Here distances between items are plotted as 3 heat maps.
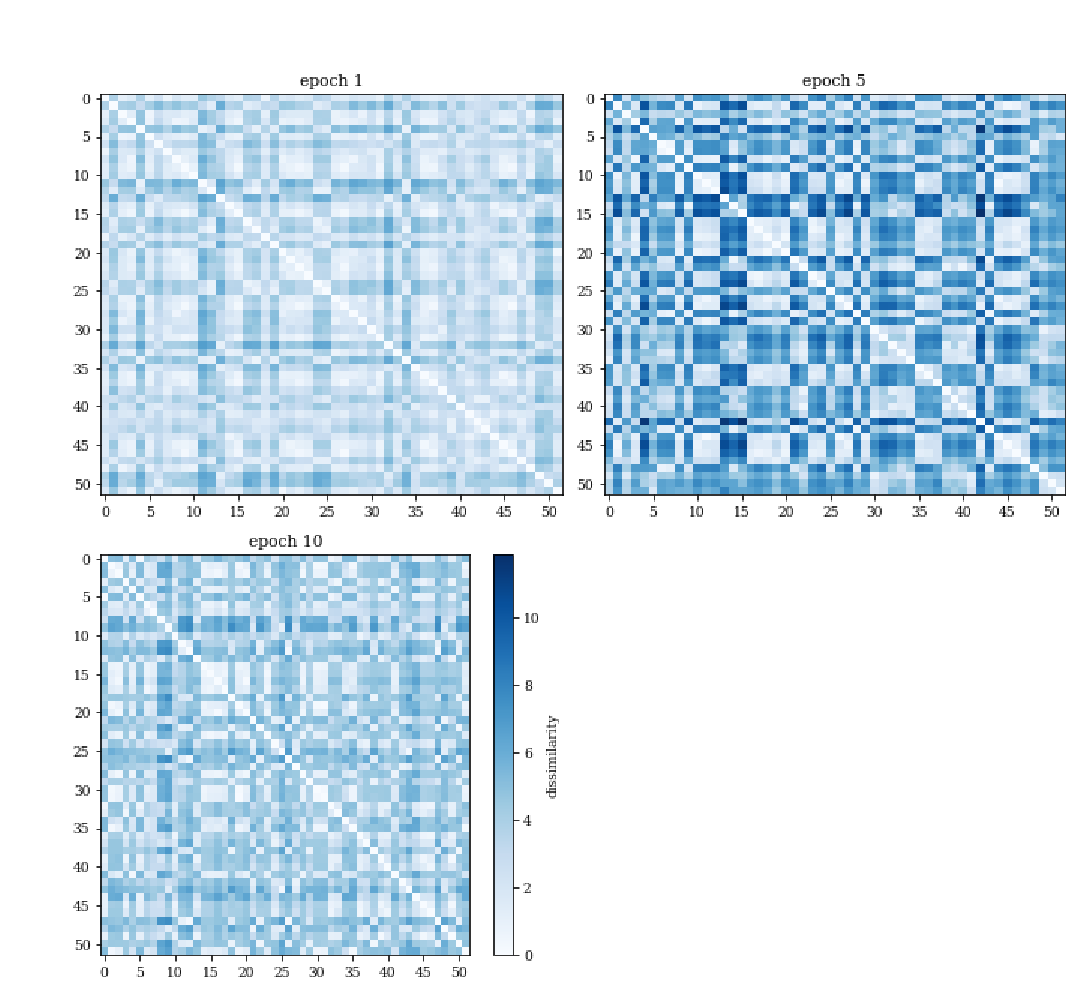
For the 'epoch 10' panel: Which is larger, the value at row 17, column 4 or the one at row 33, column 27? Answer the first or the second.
the second
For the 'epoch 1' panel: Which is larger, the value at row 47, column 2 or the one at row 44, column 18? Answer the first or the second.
the first
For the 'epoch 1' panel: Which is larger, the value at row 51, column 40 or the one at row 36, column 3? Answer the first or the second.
the first
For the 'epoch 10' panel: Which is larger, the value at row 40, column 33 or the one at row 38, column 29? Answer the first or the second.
the first
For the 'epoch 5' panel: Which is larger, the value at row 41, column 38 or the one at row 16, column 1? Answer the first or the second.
the first
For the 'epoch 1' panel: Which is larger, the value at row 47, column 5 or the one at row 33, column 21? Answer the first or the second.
the first
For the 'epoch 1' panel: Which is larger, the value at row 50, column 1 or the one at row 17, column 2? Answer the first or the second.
the first
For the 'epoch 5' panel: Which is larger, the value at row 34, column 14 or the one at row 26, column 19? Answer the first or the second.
the first
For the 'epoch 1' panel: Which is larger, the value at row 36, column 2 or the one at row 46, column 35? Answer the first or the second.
the second
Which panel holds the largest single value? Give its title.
epoch 5
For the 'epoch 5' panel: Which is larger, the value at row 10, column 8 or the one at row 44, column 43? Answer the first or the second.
the second
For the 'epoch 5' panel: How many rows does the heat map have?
52
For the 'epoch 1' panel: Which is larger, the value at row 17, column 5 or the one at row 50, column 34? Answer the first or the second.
the second
